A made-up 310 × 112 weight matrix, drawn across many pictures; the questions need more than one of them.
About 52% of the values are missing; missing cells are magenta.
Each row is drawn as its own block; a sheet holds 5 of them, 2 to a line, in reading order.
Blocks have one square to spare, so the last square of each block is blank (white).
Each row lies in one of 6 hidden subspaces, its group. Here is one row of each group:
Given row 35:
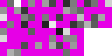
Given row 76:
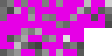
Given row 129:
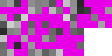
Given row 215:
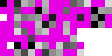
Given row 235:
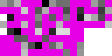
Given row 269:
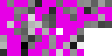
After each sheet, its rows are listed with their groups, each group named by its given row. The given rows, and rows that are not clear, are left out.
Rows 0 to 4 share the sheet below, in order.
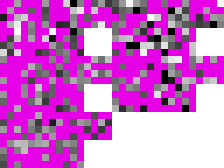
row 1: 35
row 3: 35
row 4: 215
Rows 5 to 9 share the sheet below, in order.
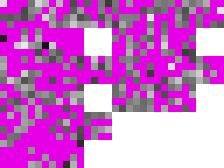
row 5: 269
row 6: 215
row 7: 129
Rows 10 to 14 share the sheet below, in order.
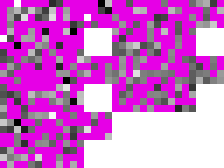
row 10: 35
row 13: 129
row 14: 76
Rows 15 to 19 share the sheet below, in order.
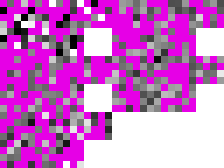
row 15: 129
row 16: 76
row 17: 76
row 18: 235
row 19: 129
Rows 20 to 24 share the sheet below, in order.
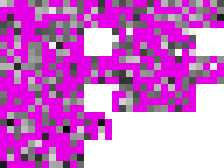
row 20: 215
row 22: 76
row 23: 129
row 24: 76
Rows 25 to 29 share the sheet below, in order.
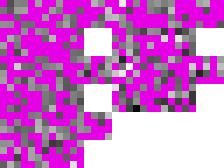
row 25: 235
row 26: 215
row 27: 76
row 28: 76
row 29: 35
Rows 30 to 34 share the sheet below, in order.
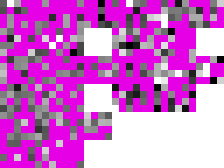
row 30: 215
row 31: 35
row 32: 235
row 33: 76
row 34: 35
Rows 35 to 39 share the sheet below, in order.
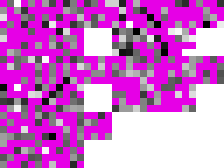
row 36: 215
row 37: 235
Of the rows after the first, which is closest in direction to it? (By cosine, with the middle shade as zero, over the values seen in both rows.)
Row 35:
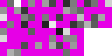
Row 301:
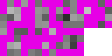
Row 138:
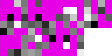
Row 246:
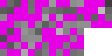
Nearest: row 138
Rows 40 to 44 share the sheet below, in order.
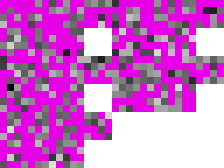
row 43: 235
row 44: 215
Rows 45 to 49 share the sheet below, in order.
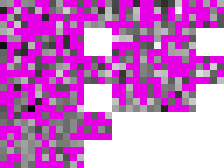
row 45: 76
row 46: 269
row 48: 76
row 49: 215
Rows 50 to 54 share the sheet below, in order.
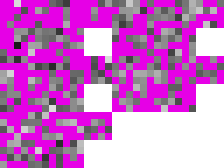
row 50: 35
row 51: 129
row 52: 215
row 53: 215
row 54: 235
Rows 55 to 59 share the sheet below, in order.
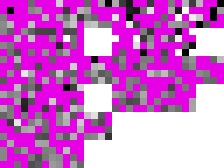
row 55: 269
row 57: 235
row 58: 35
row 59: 76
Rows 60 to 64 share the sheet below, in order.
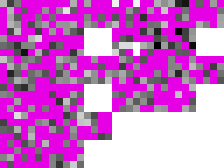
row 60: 76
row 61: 269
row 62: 215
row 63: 76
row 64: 129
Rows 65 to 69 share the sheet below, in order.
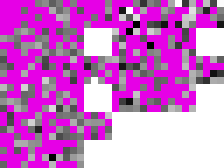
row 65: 129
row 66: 76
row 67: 215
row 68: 129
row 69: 215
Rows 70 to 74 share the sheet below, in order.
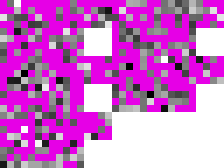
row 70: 35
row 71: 129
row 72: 129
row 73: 76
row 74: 129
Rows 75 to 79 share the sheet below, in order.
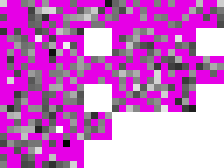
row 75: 215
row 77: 76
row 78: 215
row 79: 235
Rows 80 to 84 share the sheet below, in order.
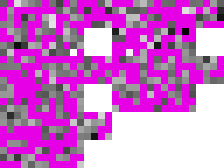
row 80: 35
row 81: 235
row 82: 35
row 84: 215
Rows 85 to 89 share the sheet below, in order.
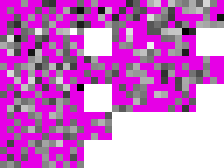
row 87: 129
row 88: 35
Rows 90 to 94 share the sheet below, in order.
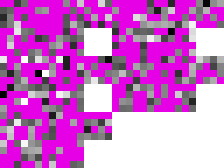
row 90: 35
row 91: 235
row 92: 269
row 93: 76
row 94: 76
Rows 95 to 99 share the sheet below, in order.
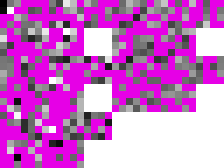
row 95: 269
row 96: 129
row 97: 35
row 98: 129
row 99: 35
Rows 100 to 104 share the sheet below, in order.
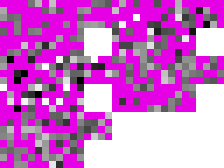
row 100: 269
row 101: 129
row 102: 235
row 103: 35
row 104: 215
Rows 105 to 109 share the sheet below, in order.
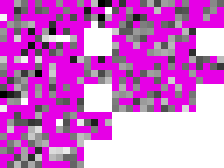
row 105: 215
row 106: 235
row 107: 269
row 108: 35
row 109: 215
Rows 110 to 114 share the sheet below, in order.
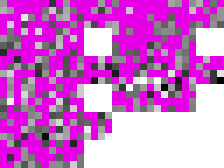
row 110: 129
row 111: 76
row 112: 215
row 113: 35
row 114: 35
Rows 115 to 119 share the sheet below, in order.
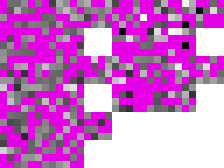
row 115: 76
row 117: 235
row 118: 76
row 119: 129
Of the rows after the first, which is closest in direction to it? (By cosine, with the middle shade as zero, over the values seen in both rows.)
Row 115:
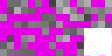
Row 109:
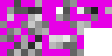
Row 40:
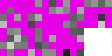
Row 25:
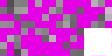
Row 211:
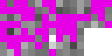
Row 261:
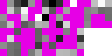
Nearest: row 40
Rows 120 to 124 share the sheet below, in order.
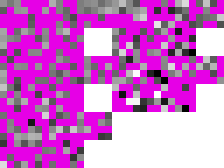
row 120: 235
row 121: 215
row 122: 235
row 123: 35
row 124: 129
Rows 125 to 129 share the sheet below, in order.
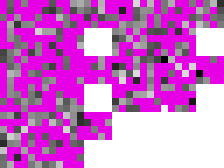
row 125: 215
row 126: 269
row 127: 215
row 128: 76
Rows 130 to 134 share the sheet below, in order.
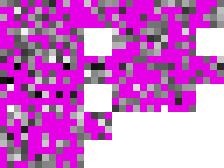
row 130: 76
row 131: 235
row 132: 76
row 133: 215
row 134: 129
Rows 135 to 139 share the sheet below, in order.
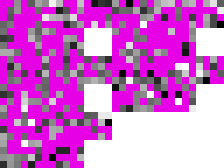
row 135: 269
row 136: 35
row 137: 269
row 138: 215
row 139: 215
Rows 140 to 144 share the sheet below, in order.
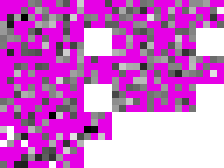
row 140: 129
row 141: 215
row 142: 269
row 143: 129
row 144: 76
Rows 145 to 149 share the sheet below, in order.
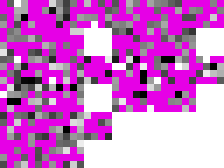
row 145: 129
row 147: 35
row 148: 269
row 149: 76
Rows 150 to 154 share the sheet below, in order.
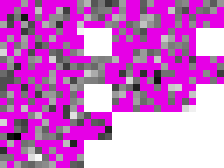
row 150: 129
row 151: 215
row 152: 76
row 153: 215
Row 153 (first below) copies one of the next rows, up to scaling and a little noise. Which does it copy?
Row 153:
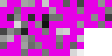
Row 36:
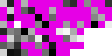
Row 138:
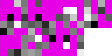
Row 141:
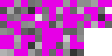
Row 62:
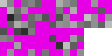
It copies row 36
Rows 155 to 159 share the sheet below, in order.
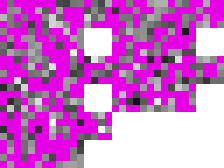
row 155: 35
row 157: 129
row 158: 269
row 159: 215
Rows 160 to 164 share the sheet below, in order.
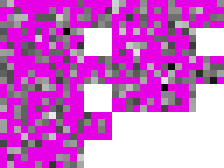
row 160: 235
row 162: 129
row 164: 76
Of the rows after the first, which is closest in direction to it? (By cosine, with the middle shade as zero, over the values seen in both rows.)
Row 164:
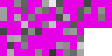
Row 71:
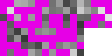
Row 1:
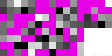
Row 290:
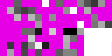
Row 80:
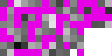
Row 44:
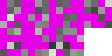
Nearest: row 290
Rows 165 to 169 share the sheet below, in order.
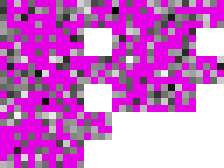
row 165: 129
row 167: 269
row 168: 35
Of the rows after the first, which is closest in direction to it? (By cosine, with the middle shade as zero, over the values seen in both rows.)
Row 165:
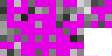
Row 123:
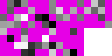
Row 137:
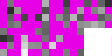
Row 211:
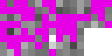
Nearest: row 137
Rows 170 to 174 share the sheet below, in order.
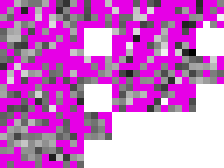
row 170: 35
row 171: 215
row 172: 76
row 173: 269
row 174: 215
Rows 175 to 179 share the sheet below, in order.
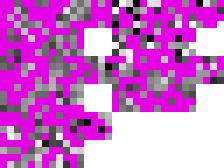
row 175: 76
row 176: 76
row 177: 215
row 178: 129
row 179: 129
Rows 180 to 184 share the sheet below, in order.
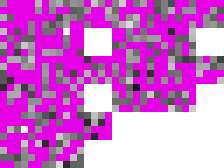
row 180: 235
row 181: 235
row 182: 76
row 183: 215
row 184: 129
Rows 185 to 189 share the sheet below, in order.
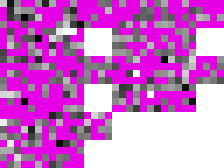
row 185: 235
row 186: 76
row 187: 269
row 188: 76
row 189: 269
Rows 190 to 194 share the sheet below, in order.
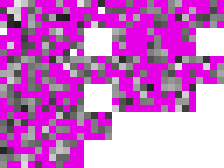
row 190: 129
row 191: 76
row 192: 76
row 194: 269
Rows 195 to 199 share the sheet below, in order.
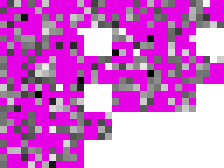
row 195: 129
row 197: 235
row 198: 215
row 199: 35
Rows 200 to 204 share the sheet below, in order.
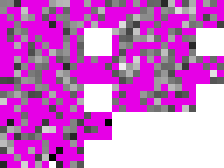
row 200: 35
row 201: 76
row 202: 76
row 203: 129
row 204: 215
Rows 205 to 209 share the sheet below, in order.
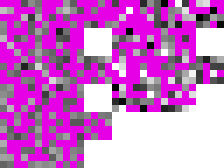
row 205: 269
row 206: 76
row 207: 35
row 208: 235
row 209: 235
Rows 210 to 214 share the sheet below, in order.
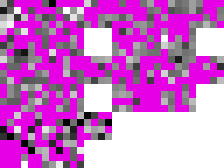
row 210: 76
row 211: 269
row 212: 129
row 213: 35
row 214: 76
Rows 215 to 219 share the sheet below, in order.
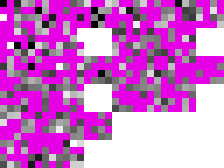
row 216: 76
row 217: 215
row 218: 269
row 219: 235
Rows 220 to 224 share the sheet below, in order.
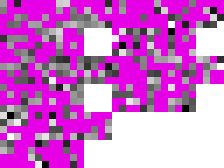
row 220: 35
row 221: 35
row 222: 35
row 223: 35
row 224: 76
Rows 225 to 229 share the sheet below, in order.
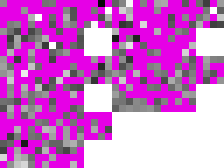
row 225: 215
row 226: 129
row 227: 129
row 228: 129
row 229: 76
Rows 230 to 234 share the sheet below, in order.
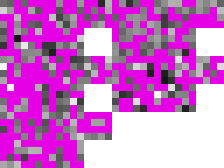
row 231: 35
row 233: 35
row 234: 235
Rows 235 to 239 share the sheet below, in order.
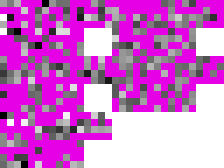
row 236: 129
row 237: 35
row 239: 269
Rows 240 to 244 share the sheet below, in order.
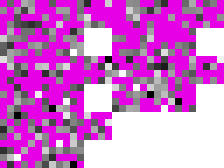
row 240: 35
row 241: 76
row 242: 215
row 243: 215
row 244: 35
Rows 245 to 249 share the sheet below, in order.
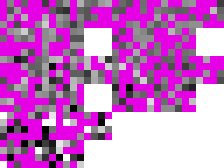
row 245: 215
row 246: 269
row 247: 35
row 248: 129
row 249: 215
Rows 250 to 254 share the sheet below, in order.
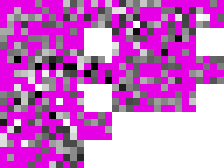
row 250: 76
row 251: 76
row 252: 215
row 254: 76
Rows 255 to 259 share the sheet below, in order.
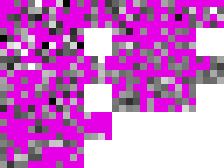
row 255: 269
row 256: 129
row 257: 215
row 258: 35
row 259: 35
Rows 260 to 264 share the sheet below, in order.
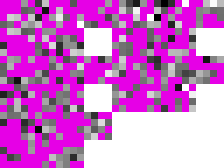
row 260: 235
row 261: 269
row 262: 129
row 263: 235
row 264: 269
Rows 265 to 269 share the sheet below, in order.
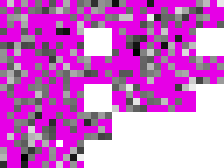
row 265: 235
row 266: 269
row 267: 76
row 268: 129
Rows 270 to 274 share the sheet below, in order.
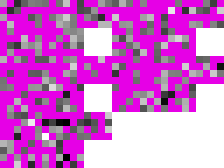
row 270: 129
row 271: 215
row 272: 215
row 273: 215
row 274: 215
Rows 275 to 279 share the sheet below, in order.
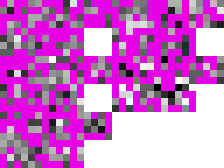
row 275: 269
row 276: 35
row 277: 76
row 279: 215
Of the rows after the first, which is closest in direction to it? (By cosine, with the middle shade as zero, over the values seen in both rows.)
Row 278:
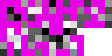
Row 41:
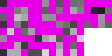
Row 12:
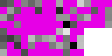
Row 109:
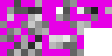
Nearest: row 41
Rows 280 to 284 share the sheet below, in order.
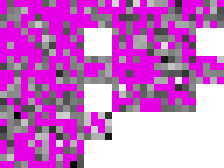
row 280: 35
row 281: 269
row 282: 76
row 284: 35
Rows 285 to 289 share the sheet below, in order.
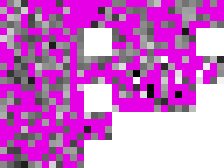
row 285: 269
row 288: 76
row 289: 76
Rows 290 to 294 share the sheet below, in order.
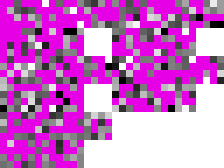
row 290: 235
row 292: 215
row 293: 129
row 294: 269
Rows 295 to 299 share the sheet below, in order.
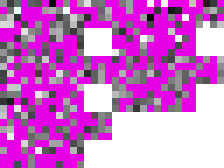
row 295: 76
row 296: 269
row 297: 235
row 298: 269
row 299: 76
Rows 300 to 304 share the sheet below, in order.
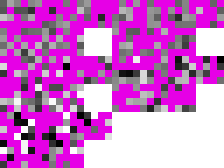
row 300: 215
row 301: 129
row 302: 76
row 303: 269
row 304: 129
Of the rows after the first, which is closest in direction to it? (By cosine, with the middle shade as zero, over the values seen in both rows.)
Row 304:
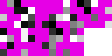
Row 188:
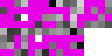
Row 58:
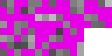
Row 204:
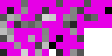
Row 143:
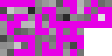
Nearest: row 58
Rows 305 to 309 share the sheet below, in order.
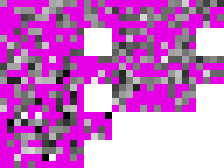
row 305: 235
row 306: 269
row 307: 129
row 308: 76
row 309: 269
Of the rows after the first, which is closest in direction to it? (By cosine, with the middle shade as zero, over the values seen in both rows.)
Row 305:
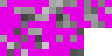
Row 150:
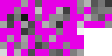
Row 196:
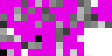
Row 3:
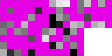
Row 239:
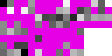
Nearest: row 3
